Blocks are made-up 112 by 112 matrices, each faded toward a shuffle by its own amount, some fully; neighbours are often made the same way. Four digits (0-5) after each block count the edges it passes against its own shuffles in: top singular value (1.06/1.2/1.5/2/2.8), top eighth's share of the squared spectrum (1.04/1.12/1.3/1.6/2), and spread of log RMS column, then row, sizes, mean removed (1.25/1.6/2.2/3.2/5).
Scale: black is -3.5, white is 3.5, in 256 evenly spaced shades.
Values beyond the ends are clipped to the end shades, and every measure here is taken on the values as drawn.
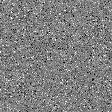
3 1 0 0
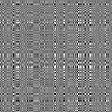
5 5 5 4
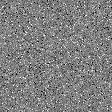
3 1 0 0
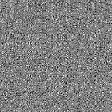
4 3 2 2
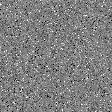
0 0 0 0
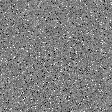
0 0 0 0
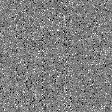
1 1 2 0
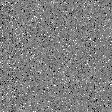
1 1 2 0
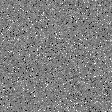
0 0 0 0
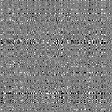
5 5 3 4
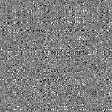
4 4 2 3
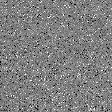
3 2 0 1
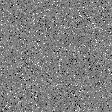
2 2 1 0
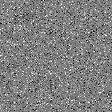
3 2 0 1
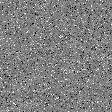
0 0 0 0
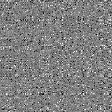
4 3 2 2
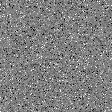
2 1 0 0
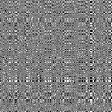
5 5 4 4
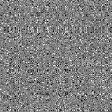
5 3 2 2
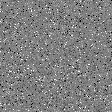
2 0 0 0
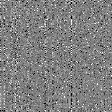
4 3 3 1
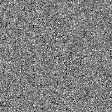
1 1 2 0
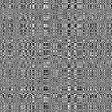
5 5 4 4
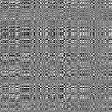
5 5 4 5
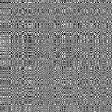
5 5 4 4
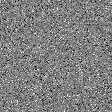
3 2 0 0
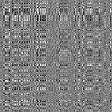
5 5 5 4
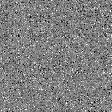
3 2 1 1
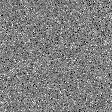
0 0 0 0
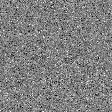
0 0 0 1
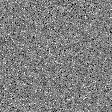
0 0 0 0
